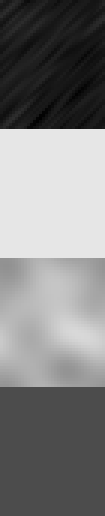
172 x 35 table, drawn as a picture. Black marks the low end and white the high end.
It is made of 4 by 1 panels. Panel 1,1: very low, slanting up to the right, faint in contrast. Panel 2,1: very high, flat. Panel 3,1: high, smooth. Panel 4,1: low, flat.
